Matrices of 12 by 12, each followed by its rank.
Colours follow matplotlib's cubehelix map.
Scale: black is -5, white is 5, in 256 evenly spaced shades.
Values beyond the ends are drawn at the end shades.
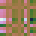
one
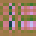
one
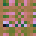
two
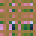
one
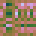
two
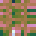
two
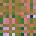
two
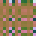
one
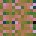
two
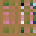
one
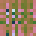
two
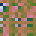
two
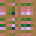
one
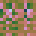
two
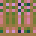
one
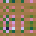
one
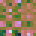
two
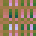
one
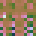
two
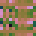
two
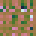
two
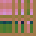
one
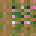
two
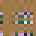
one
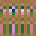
one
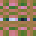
one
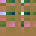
one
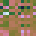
two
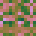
two
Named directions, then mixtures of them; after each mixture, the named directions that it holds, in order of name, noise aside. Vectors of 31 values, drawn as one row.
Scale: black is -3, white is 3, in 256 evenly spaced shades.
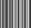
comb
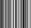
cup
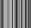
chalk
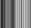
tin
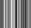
chalk, cup, tin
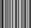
chalk, comb, cup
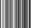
comb, tin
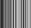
cup, tin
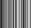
cup, tin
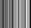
comb, tin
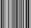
chalk, comb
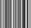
chalk, cup, tin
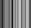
chalk, comb, tin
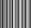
chalk, comb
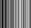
comb, cup, tin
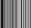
chalk, cup, tin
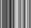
chalk, comb, tin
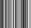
cup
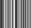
chalk, cup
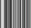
chalk, tin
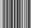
cup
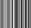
chalk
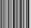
comb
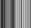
tin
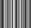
chalk, comb, cup
